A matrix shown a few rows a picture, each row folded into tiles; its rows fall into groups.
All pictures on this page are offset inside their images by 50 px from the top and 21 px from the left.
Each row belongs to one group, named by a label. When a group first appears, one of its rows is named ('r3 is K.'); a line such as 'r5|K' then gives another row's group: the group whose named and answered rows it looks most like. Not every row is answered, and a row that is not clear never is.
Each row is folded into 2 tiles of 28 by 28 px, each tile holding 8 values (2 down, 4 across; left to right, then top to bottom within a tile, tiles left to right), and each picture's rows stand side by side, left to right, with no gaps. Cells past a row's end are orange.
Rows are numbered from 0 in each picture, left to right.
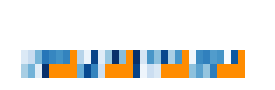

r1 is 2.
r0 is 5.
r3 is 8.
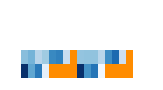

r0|2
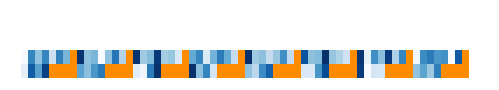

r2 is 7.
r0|5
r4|7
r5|7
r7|8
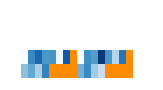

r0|8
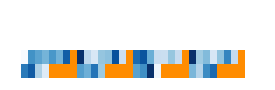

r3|7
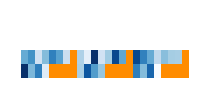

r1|2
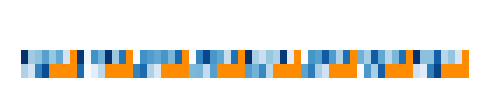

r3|8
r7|7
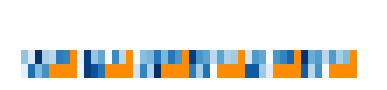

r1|5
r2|5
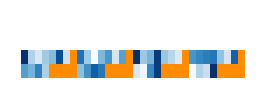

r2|7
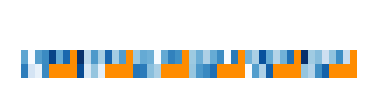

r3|8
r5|7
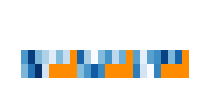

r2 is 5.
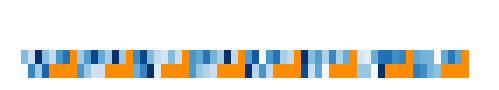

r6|5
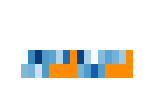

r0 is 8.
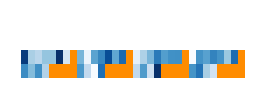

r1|5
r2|5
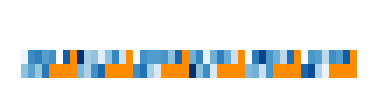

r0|8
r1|7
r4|8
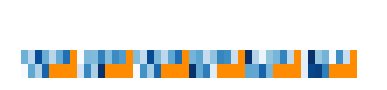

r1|5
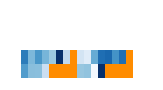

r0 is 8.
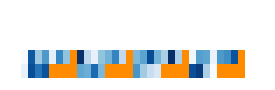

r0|5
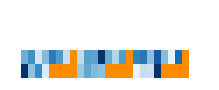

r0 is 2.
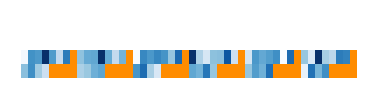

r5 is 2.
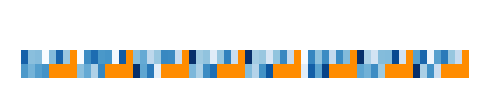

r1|8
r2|2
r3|7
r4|7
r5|5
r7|2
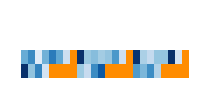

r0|2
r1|7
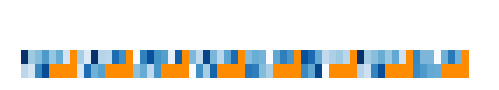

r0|7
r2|8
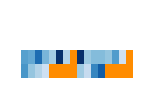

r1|7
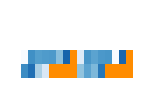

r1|8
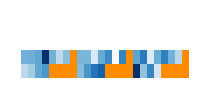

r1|8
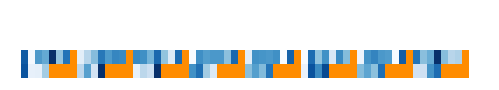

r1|5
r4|8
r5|5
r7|7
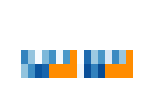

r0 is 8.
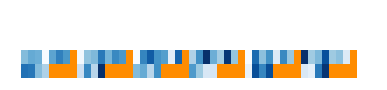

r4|5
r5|7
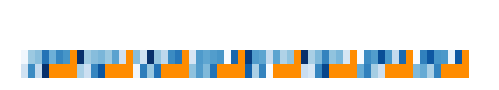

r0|5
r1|7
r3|8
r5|7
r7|8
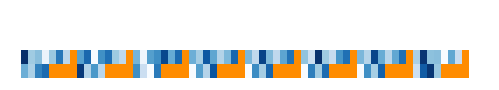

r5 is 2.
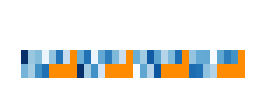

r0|7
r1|2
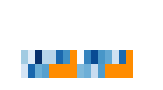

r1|8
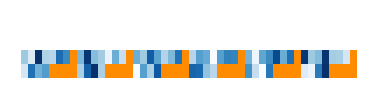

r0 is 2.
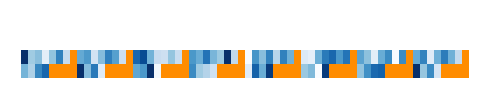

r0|7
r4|5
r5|5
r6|8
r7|2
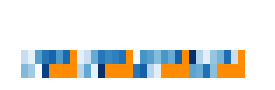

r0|5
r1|5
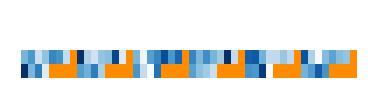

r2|5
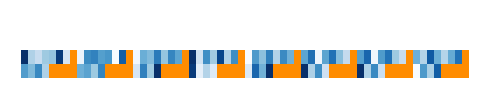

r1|8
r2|5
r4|5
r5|2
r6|2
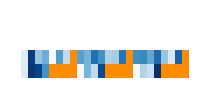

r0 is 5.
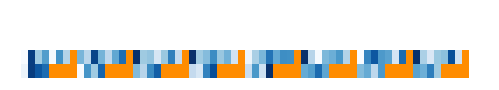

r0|5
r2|7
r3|7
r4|5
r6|8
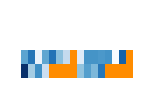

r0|2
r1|8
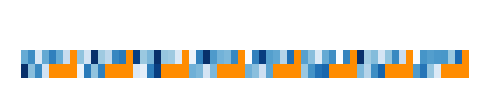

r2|7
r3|8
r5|8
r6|7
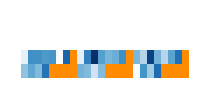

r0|8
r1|8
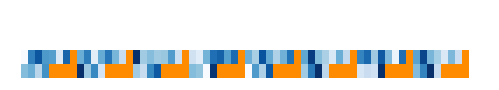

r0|8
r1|2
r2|7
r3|5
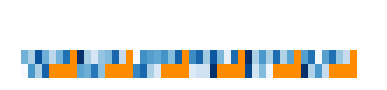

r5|2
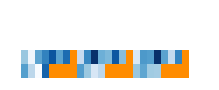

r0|5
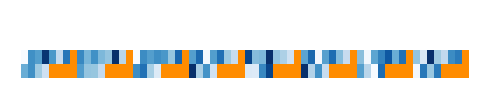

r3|2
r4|7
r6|5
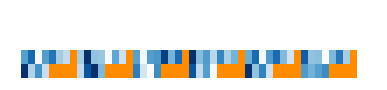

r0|2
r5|7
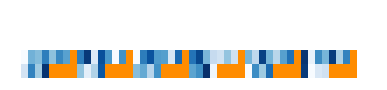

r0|5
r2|8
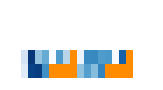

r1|8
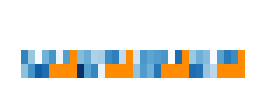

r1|2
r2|8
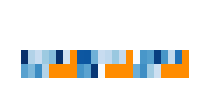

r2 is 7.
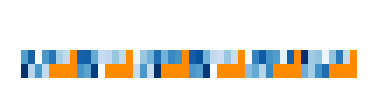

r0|2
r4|8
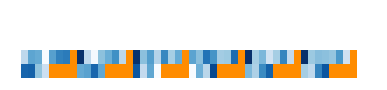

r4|7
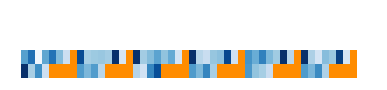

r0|2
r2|7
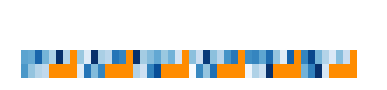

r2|7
